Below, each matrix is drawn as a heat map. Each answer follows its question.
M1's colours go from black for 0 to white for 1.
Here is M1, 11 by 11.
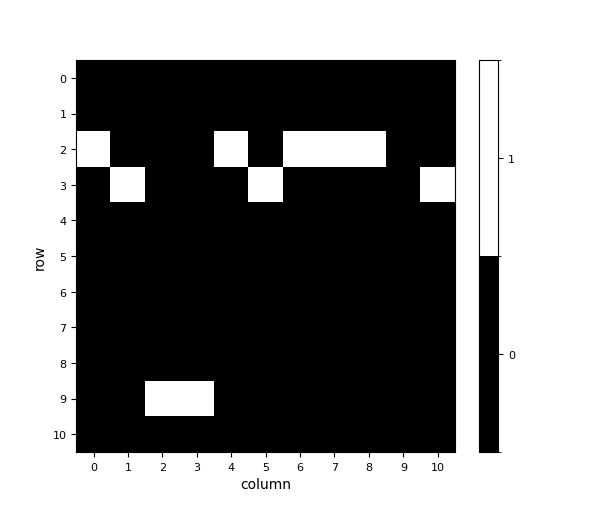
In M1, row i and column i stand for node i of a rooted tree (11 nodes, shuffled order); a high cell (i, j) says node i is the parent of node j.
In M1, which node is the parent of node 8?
2
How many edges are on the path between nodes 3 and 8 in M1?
3
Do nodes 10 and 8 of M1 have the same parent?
no
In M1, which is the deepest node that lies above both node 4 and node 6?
2
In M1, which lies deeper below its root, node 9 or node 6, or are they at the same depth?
node 6
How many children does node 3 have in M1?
3
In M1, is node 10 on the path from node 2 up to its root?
no
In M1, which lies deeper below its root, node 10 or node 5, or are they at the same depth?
the same depth
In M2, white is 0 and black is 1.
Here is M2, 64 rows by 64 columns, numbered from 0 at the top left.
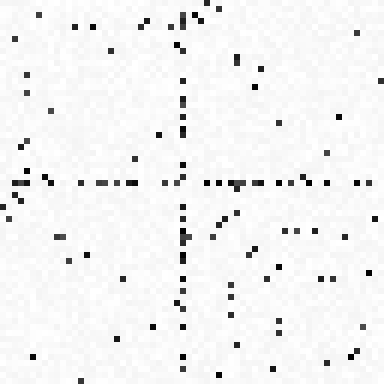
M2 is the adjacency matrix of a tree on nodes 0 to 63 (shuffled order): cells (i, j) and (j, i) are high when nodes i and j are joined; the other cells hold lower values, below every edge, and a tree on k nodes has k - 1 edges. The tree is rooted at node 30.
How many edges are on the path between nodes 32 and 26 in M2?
4
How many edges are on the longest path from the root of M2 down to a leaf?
2
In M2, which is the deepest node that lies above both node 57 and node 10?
39
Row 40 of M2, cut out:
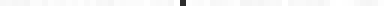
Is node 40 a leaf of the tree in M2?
yes
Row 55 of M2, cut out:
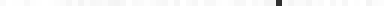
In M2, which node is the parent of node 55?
46
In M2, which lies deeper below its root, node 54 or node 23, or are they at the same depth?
node 23
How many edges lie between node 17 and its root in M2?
1
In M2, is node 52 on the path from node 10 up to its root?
no
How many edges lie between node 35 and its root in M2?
2
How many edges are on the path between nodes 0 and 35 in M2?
4
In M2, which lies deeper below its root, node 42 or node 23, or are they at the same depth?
node 23
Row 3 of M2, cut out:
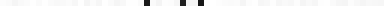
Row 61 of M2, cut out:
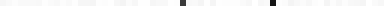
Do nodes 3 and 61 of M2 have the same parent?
yes
